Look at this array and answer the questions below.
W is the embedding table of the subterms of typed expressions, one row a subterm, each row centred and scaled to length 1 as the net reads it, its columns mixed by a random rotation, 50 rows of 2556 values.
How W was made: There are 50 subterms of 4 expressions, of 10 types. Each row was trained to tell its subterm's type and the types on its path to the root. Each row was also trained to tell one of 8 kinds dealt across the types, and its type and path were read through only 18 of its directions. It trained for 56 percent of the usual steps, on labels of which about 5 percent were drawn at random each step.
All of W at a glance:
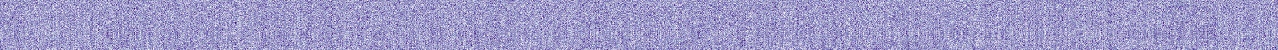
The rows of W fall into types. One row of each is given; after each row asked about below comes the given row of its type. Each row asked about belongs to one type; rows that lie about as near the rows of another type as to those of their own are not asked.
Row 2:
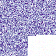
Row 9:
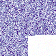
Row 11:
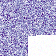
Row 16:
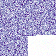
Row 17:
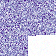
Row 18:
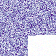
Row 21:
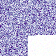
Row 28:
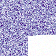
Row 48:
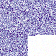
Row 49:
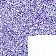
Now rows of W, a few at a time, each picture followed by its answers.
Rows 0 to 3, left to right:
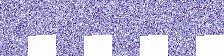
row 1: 49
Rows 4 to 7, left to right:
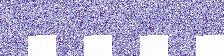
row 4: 17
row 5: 21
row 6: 49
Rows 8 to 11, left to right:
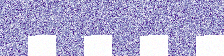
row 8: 28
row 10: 2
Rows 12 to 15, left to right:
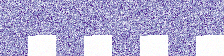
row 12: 49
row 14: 21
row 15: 11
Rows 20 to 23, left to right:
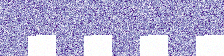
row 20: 11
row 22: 2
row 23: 2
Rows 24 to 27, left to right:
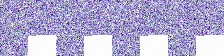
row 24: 18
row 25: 49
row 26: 49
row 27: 17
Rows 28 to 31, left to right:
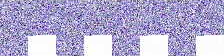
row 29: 18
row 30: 18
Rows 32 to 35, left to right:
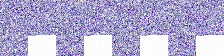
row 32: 18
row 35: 17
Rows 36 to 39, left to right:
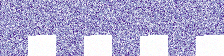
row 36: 18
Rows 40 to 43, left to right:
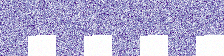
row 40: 11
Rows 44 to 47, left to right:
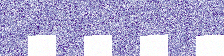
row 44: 2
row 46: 48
